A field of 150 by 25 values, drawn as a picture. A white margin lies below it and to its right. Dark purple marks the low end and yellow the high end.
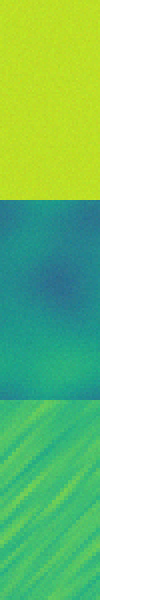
The table splits into 3 rows of 1 panel. Panel 1,1: very high, flat. Panel 2,1: middling, smooth. Panel 3,1: high, slanting up to the right, faint in contrast.
